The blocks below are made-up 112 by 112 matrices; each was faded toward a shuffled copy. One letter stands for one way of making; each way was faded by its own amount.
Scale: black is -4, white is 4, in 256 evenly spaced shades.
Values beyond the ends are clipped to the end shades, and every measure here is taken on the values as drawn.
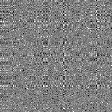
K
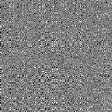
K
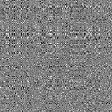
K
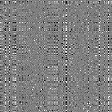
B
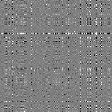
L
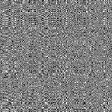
K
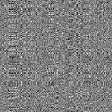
K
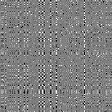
B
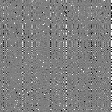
B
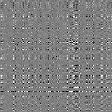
L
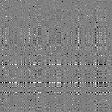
L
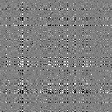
L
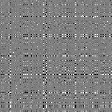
L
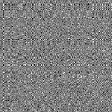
K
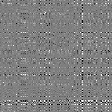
L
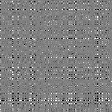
L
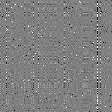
B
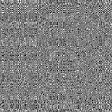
K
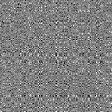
K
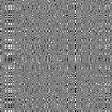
B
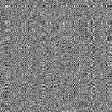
K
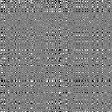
L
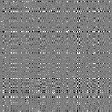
L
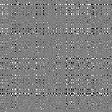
L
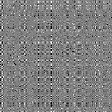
B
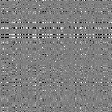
L
